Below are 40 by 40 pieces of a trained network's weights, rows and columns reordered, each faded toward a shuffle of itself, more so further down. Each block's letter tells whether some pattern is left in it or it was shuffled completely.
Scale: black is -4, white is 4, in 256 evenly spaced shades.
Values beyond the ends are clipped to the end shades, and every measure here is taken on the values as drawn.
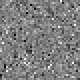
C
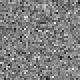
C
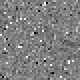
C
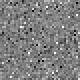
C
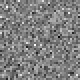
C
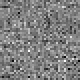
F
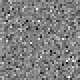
C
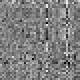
F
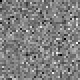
C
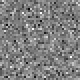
C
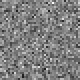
C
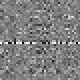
F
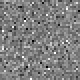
C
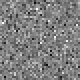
C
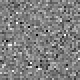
C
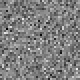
C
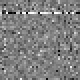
F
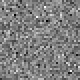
C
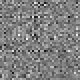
F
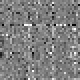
F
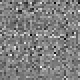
F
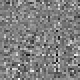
F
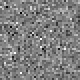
C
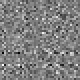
F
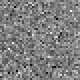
C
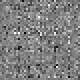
F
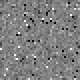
C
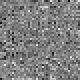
F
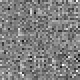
F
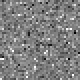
C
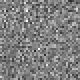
F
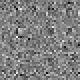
F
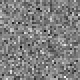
C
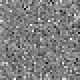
C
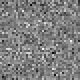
F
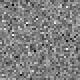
C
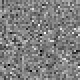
C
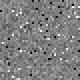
C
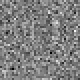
F
